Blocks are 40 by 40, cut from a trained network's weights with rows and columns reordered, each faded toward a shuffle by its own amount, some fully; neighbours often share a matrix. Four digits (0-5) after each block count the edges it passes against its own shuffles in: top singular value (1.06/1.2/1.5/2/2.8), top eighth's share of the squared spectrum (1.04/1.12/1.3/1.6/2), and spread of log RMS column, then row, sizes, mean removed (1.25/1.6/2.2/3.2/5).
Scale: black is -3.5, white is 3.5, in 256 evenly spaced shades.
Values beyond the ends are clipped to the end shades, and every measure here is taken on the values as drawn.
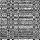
4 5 0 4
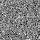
0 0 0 0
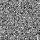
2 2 0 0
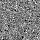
0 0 0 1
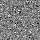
0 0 0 0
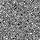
0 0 0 0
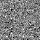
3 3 0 1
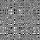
4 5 2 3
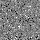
1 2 0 1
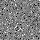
0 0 0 0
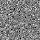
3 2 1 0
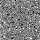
0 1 0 0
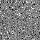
2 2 0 1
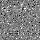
2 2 0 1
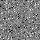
0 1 0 0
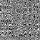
3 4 2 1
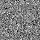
0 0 0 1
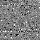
3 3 0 1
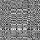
4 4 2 3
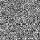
3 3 0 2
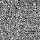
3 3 0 1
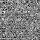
2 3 0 1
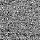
2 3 1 0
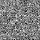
3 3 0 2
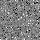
0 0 0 0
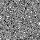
0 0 0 0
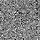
1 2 1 0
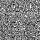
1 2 1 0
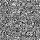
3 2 0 1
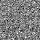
2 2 0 0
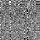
3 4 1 1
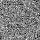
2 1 0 0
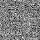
2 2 0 0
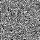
0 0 0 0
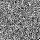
1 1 0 0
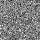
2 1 0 0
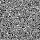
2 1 0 0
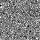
1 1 0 0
